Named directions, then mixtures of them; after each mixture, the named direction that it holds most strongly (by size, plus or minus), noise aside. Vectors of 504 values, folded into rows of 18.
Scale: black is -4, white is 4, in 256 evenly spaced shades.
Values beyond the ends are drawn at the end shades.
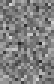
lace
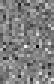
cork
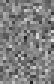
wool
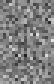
lace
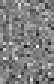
cork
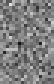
lace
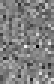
cork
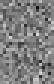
lace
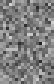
lace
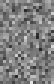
wool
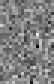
wool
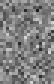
wool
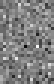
cork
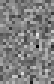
wool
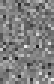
cork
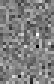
cork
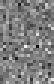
cork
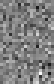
cork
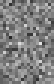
lace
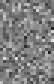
wool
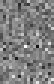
cork
